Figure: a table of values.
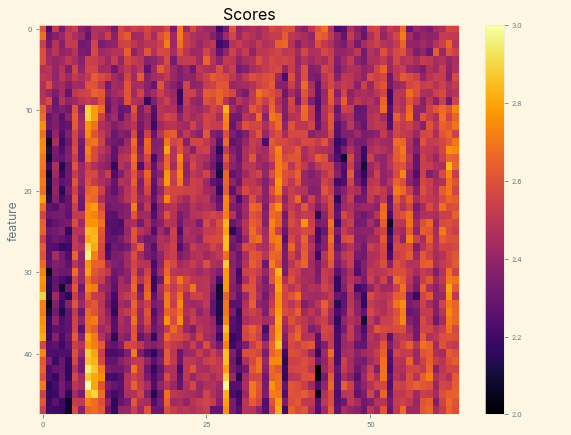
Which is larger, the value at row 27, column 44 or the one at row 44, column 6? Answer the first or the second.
the first
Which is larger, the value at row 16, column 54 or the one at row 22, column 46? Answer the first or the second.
the first
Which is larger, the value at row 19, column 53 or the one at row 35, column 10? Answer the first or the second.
the first
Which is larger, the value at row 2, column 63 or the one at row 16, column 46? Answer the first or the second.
the first
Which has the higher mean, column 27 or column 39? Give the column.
39
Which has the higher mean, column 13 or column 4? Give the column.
13
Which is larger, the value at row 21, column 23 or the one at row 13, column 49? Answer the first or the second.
the first
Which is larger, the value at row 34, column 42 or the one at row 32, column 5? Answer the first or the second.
the second
